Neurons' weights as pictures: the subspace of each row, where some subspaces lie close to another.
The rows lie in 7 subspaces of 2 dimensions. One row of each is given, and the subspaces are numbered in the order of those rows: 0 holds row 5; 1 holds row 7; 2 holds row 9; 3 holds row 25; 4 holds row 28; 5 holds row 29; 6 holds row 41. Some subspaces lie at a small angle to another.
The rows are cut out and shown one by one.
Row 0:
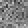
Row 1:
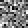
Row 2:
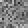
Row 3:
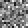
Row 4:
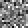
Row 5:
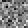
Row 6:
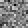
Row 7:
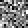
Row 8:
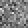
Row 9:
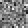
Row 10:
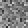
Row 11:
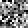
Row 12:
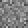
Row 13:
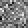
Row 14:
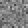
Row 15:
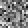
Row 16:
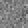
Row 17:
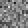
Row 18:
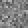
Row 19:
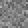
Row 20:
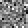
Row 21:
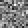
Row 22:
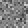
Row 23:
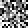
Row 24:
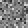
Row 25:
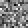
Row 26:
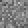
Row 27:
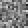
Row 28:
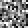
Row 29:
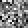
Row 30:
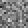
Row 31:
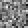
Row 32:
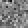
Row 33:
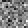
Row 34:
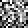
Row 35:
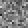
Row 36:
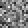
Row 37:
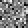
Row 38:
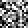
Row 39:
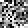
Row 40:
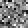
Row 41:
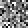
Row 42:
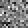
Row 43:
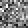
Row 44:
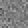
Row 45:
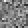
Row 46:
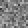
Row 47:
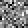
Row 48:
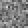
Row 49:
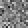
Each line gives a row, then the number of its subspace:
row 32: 5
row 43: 3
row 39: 3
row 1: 1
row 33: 0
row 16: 2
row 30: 0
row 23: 6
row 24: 2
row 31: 4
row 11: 5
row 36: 0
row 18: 5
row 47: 1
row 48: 4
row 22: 2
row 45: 6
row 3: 6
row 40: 5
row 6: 1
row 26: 3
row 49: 6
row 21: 1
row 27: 4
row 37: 2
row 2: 3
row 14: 2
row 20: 2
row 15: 0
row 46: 3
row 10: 6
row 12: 6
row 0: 3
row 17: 0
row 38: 0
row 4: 6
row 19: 5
